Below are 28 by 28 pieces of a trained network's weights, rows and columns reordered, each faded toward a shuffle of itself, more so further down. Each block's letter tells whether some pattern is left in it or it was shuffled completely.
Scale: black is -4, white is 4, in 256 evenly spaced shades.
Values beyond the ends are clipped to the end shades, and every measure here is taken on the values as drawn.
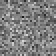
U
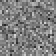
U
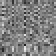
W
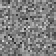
U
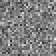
U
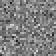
U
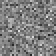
W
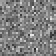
W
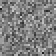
U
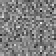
W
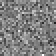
U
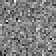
U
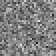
U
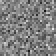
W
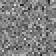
W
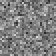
U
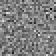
W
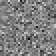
U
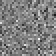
W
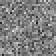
U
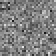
U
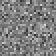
W
